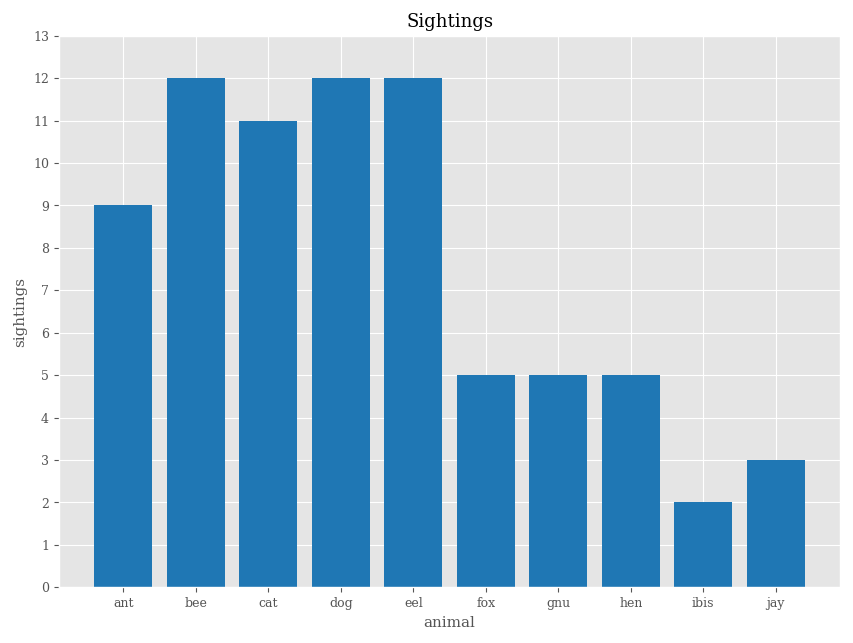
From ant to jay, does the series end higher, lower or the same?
lower
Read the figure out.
Title: Sightings
x-axis: animal, ticks ant bee cat dog eel fox gnu hen ibis jay
y-axis: sightings, ticks 0 1 2 3 4 5 6 7 8 9 10 11 12 13
Values:
9 12 11 12 12 5 5 5 2 3
